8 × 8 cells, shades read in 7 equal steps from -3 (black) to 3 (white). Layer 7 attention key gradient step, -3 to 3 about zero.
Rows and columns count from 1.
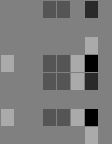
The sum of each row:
-4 0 1 -3 -3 0 -3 1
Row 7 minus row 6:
1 0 0 -1 -1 1 -3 0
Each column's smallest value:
0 0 0 -1 -1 0 -3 0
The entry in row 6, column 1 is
0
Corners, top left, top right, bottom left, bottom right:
0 0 0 0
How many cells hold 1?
7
